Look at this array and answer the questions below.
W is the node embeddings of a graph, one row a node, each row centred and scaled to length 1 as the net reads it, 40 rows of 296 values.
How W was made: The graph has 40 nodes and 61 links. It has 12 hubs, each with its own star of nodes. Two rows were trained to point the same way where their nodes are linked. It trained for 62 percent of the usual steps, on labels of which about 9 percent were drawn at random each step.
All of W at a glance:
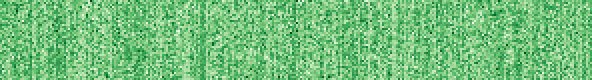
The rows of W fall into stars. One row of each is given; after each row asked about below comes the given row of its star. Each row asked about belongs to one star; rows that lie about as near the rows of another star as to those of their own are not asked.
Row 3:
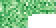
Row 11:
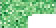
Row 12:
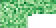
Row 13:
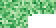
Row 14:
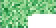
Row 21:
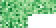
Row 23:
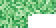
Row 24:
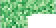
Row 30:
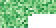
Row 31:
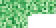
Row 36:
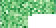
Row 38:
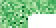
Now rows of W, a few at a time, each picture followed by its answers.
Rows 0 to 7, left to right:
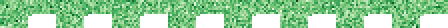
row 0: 3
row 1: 30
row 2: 31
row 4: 23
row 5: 12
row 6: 12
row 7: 11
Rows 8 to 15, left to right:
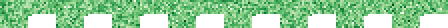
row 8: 21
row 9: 12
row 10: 30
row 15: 38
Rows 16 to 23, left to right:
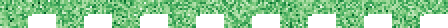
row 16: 11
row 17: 21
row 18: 31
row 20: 11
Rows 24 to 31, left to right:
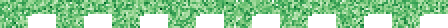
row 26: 14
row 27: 38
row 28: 36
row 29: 36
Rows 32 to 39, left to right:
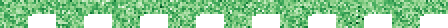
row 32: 30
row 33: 13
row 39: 3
